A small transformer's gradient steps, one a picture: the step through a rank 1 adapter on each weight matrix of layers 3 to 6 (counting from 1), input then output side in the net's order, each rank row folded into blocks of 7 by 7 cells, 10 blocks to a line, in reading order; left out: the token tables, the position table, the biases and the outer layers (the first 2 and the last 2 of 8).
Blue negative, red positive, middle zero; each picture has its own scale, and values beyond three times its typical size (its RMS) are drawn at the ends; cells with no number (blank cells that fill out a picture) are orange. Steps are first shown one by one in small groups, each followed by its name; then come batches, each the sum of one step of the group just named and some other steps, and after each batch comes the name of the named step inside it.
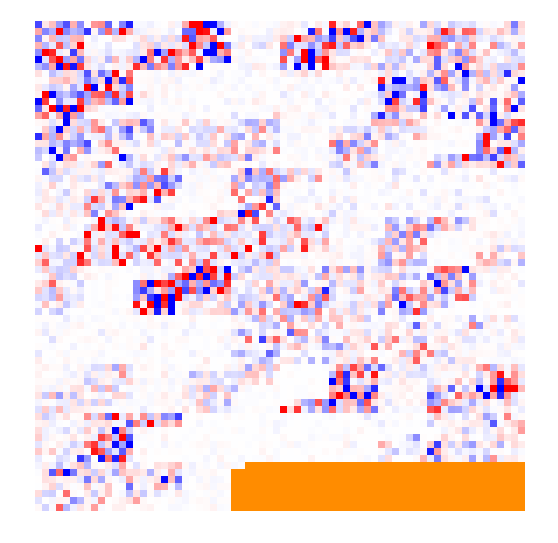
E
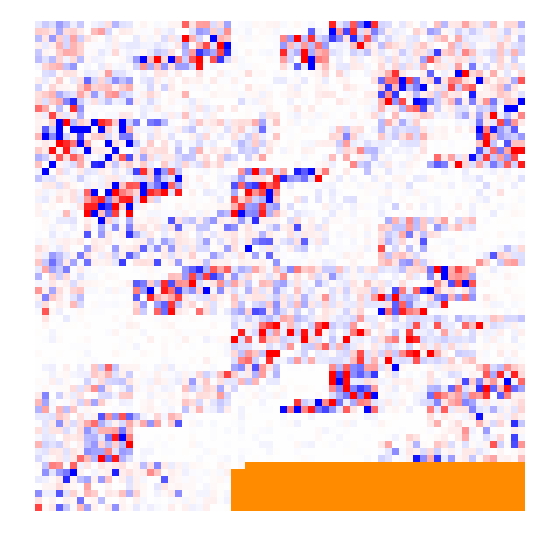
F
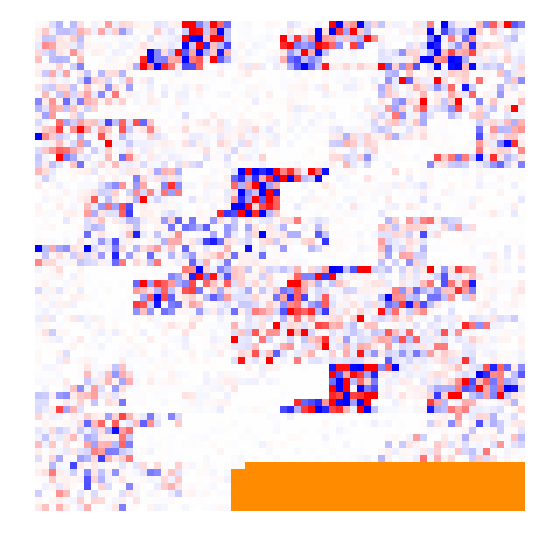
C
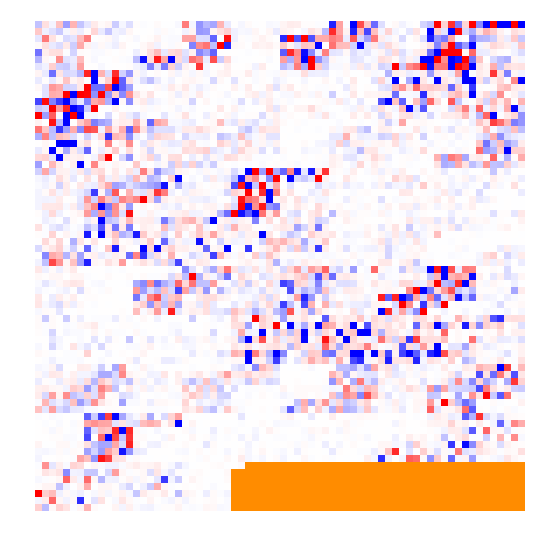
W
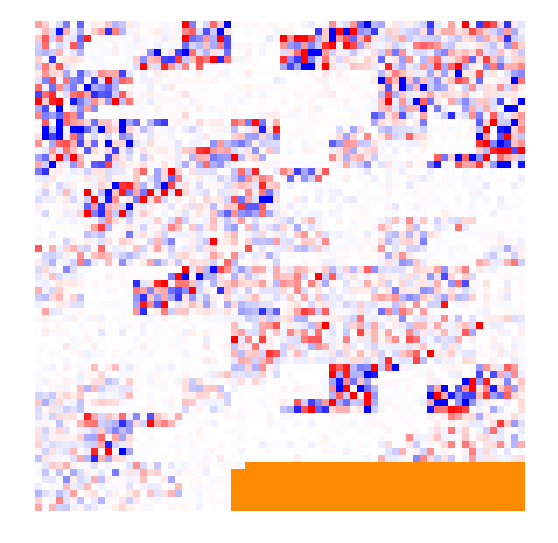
F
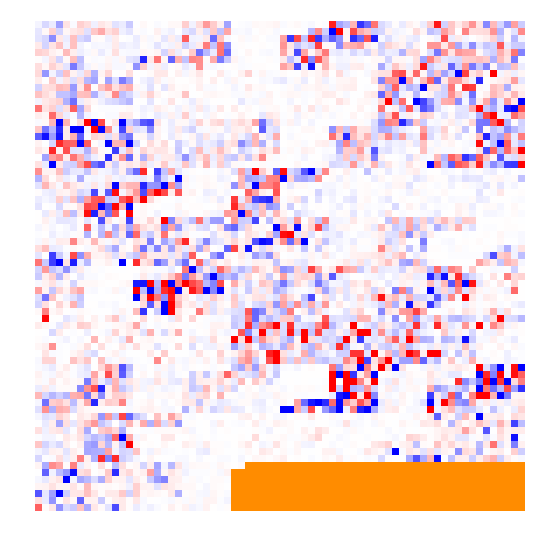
F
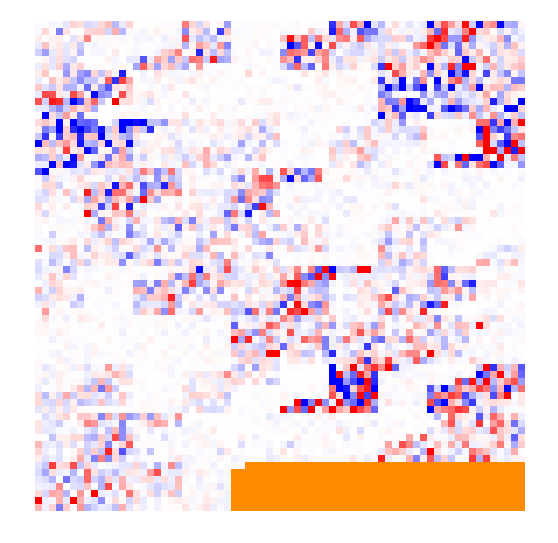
F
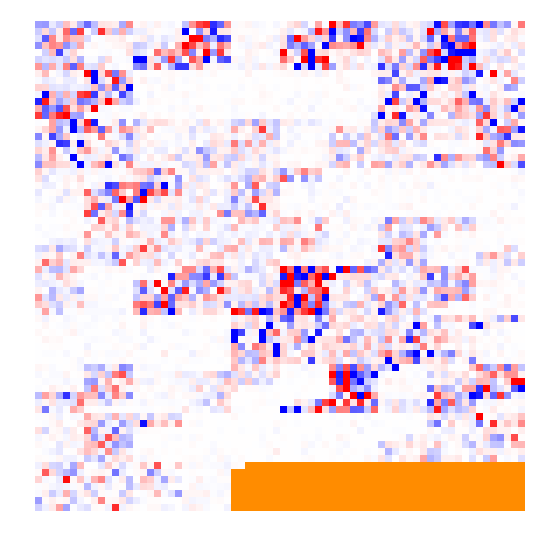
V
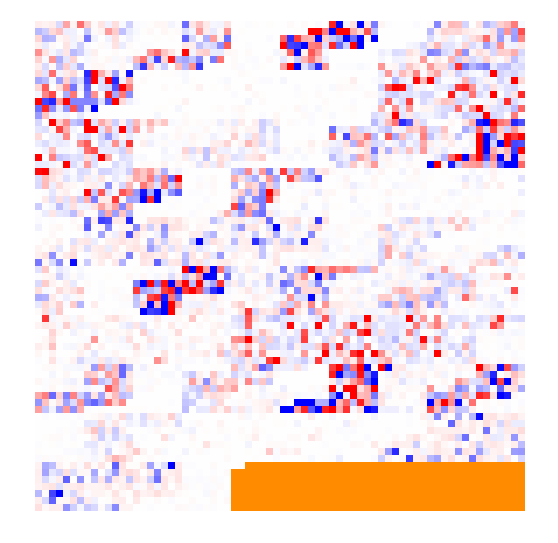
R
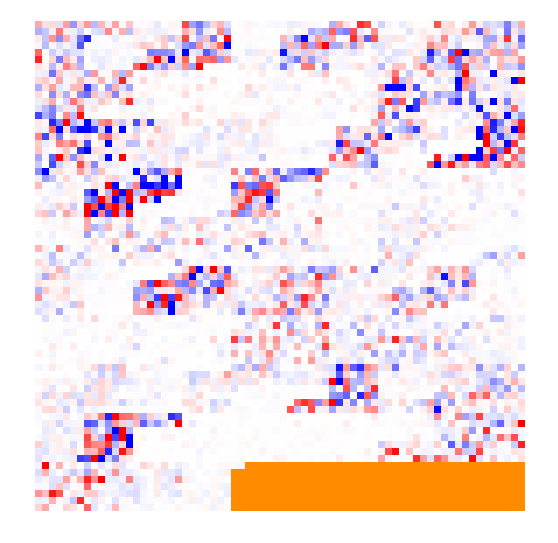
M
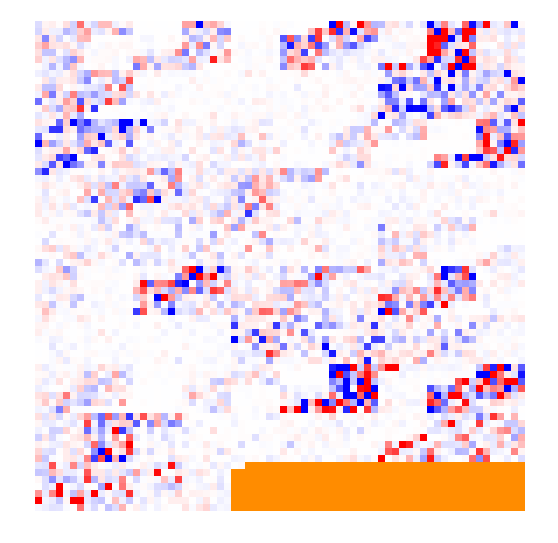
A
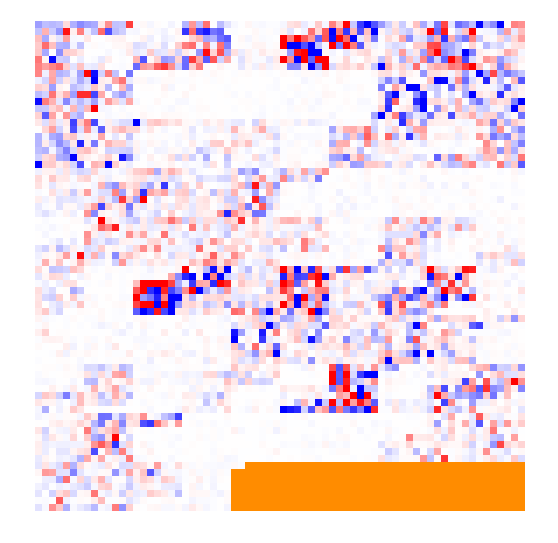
V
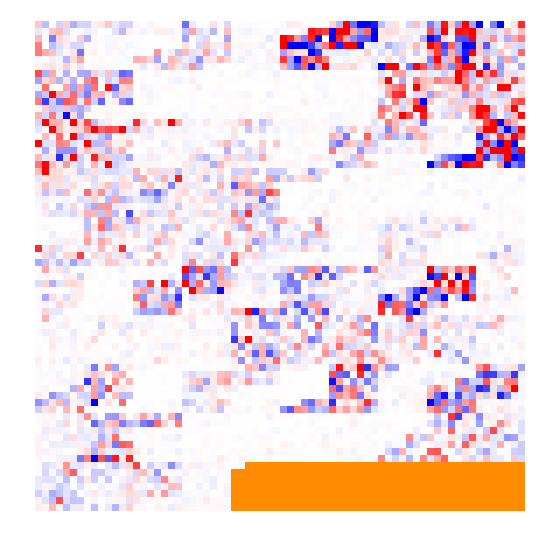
R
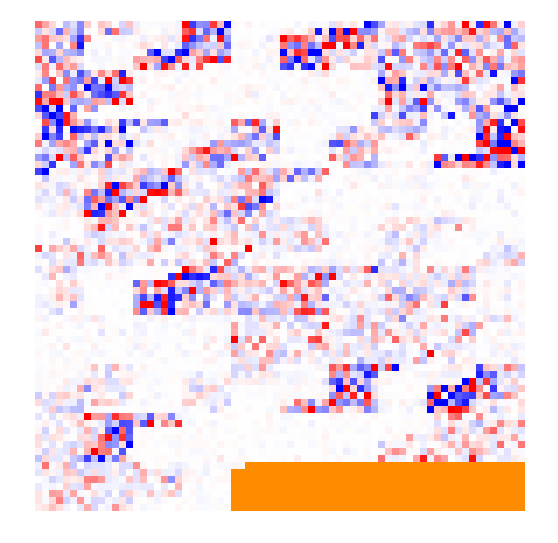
M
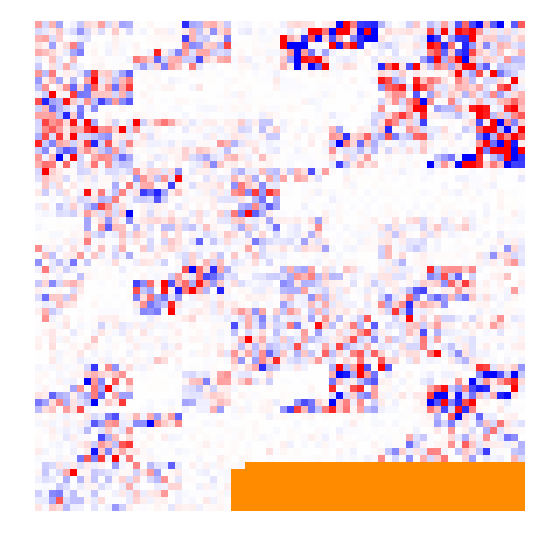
R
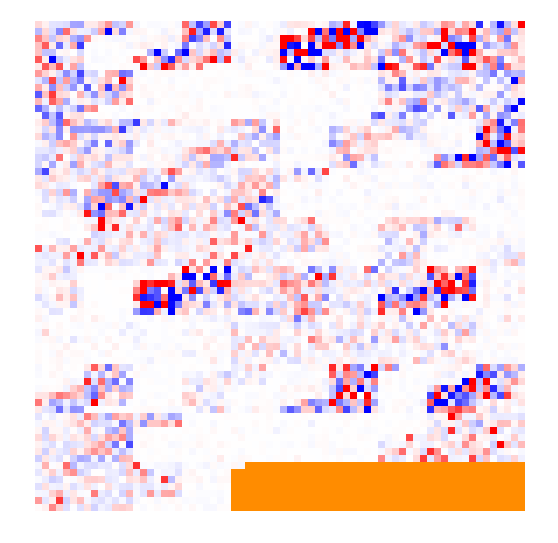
M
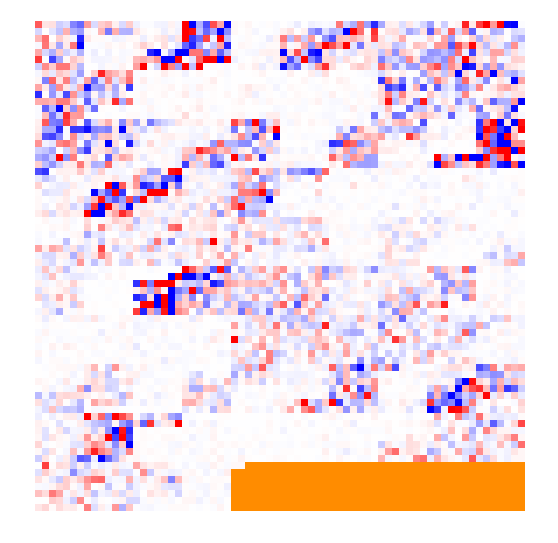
M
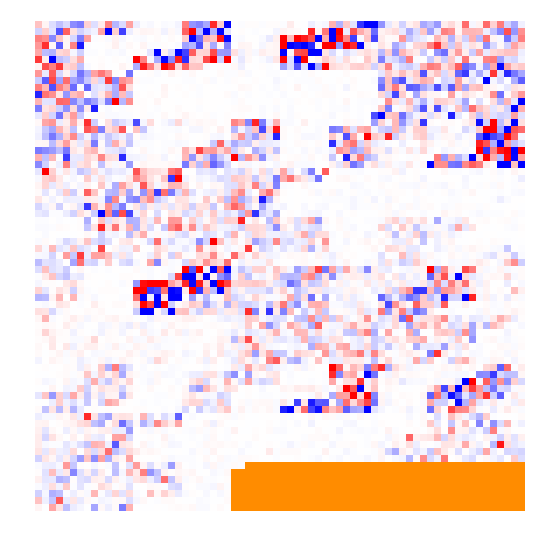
R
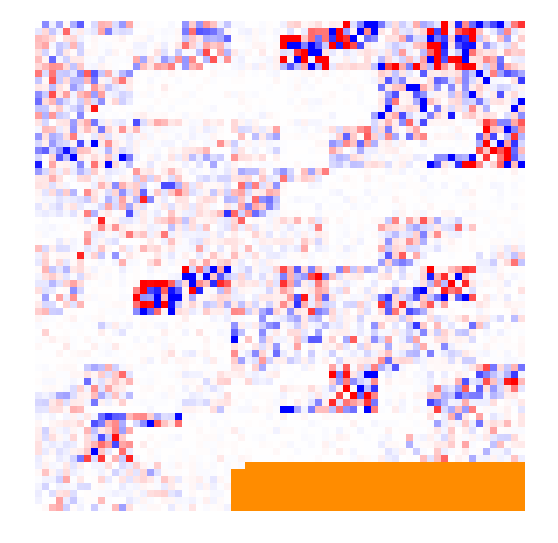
V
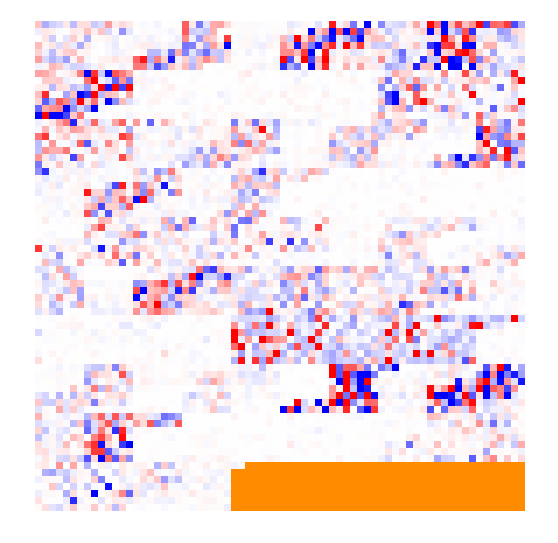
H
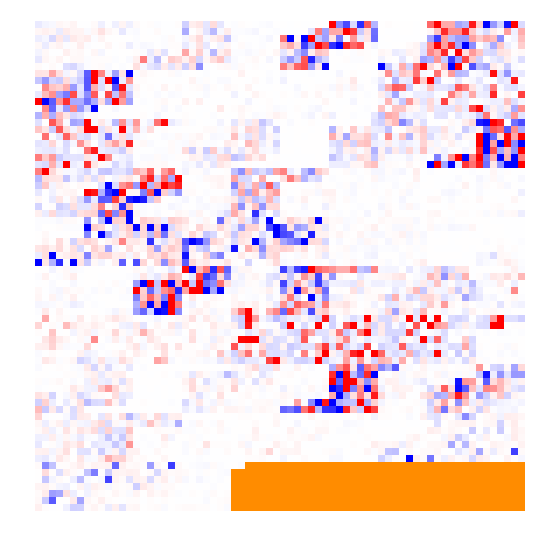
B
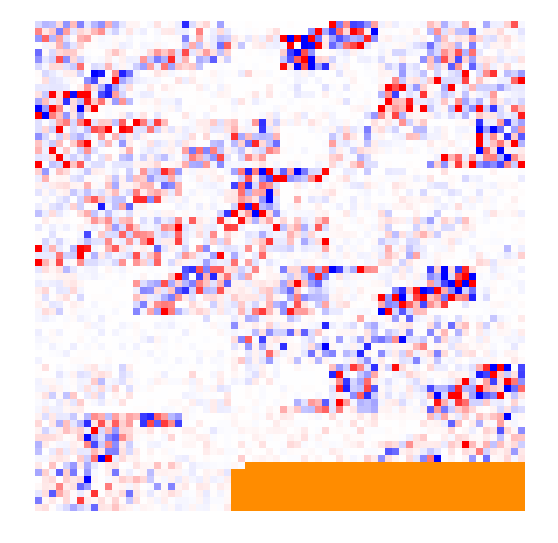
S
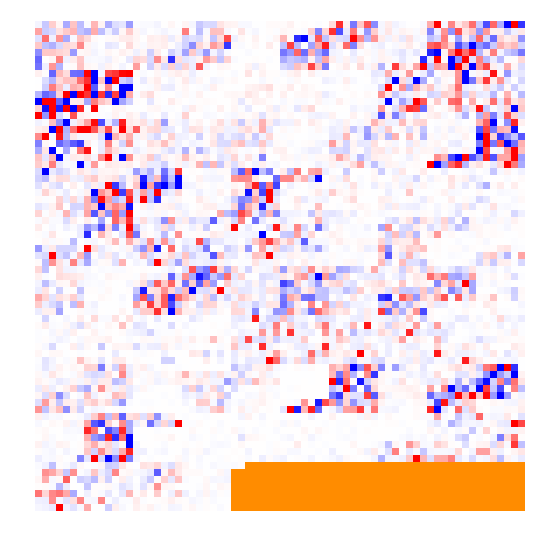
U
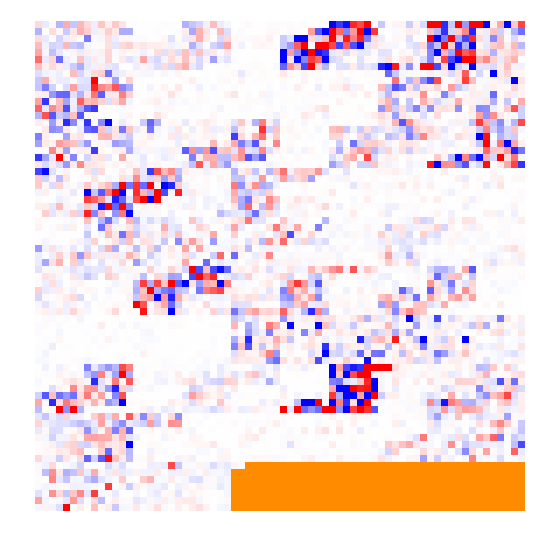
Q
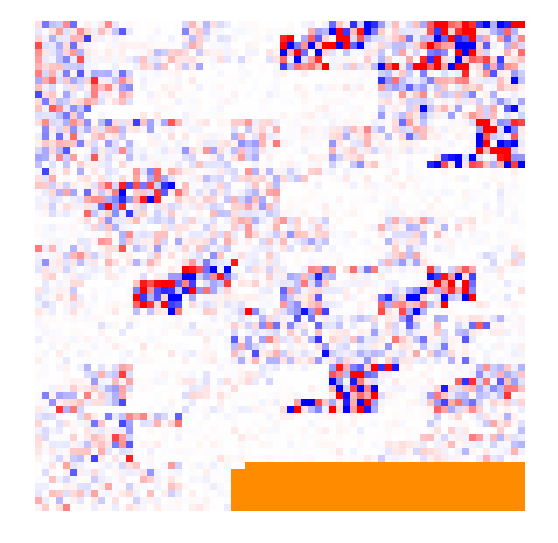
Q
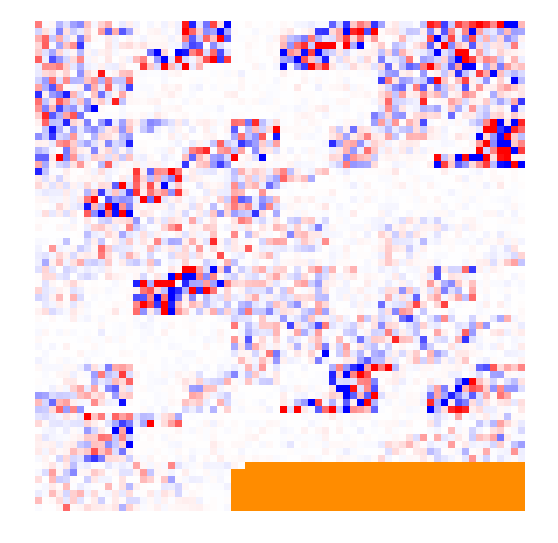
Q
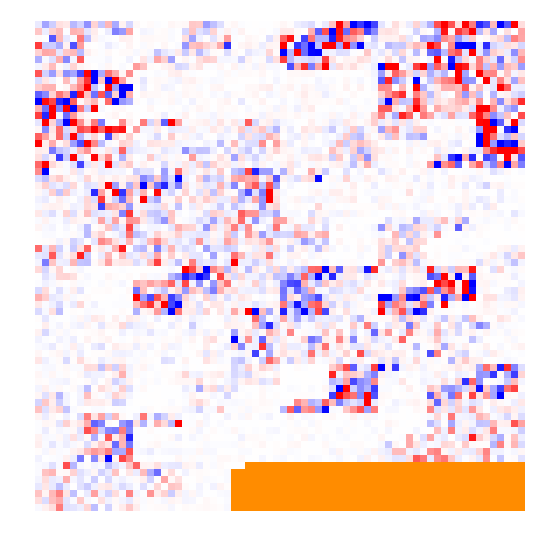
U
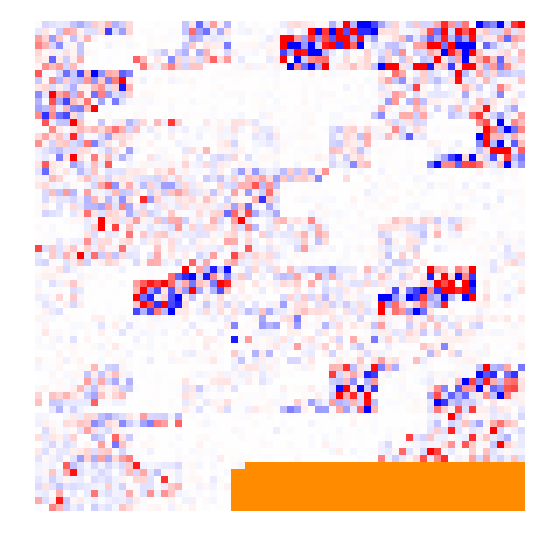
U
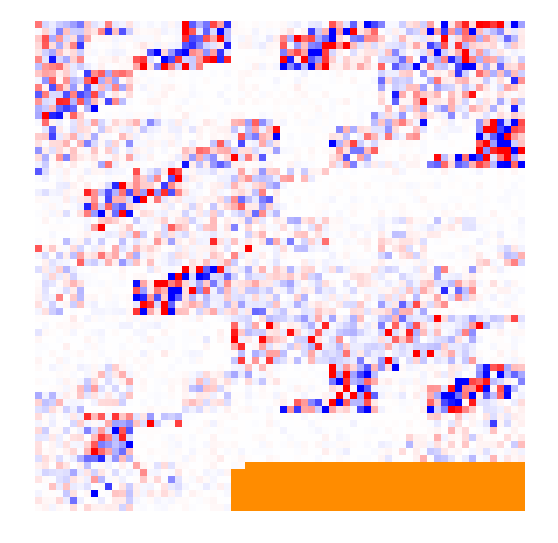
H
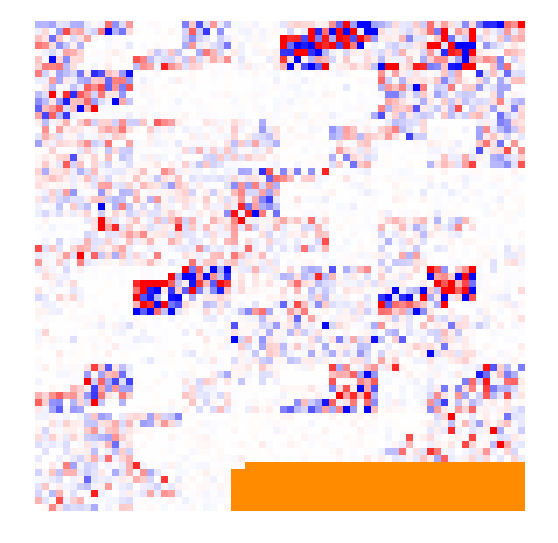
S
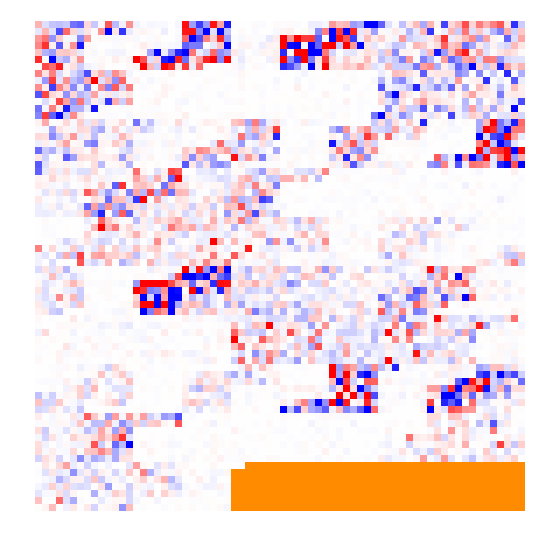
H
